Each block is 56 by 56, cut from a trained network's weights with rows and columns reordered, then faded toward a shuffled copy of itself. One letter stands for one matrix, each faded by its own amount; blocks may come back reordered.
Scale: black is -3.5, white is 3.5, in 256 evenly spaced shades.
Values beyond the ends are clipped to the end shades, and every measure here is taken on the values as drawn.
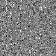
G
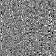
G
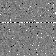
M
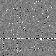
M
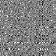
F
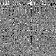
F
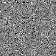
M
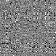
F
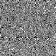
M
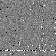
M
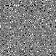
M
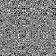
F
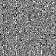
G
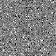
G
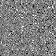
G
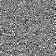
G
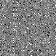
M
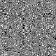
G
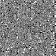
G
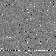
M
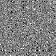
M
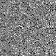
G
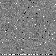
M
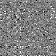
M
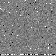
M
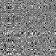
F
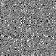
M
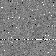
M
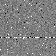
M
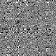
F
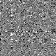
M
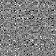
F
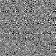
F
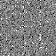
G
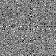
M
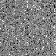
G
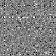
F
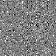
G
